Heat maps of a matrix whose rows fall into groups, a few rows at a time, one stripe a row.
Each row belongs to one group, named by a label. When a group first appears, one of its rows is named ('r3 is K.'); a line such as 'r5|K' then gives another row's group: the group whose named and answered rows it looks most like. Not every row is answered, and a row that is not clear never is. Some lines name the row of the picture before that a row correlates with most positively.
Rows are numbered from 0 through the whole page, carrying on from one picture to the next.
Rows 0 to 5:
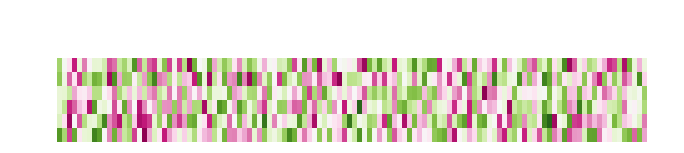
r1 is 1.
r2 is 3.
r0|3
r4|1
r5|1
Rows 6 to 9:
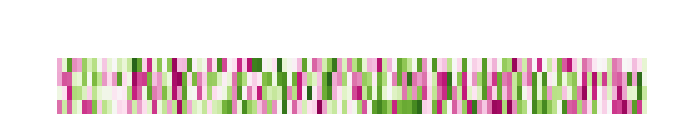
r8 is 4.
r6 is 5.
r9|3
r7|4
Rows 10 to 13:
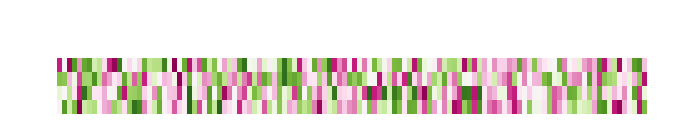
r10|4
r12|5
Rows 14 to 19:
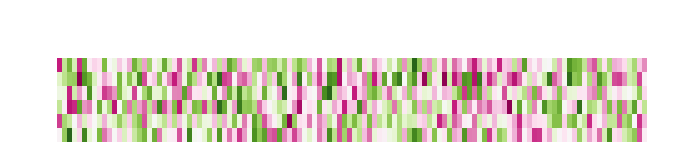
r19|5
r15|5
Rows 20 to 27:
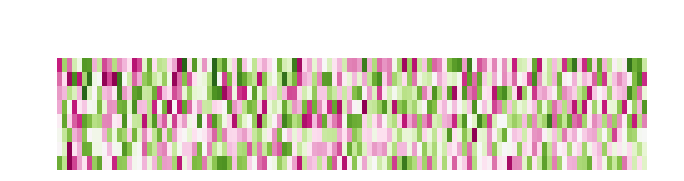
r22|5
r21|4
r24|1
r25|5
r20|4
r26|1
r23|3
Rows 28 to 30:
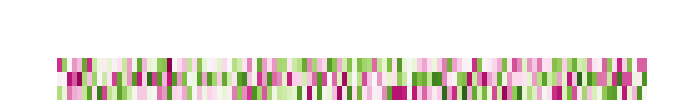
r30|1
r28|5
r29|3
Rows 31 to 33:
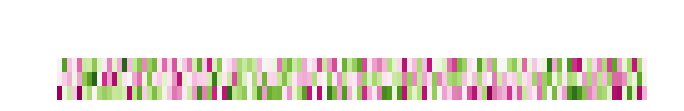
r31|1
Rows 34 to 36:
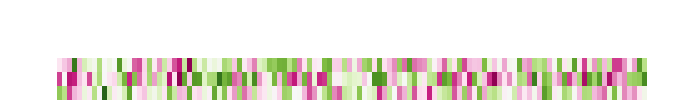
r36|1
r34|4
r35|3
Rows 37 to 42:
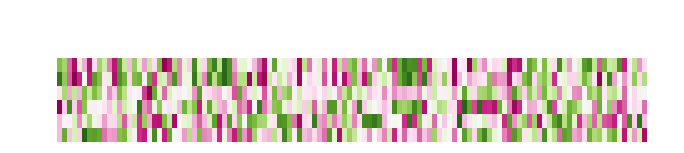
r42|1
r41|4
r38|3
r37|3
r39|1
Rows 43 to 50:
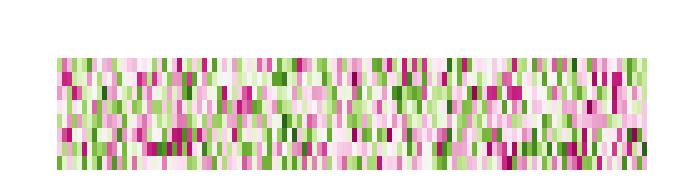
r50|1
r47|1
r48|4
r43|4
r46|5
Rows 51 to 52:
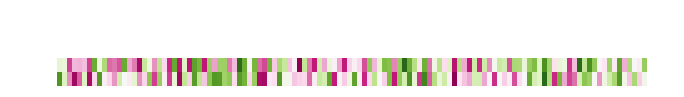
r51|3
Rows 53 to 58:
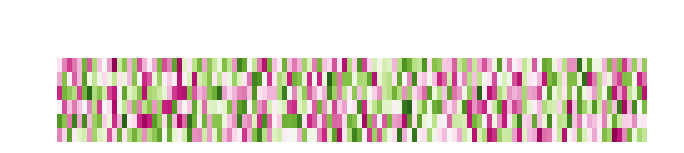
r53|3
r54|5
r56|3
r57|1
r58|5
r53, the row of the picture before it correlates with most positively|51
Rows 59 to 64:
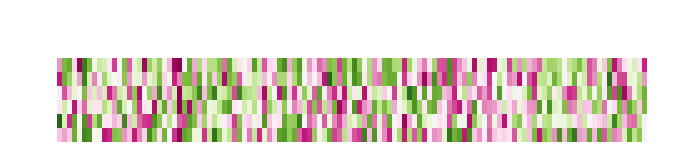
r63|1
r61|3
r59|5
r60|5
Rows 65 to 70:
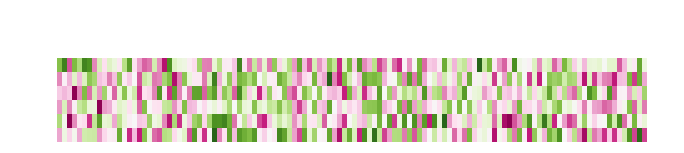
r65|1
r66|4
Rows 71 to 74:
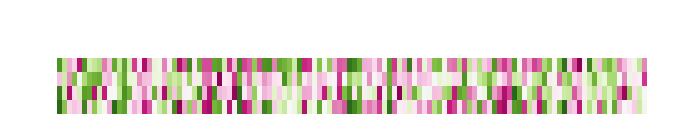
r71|1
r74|1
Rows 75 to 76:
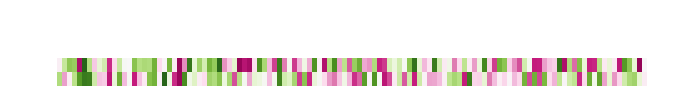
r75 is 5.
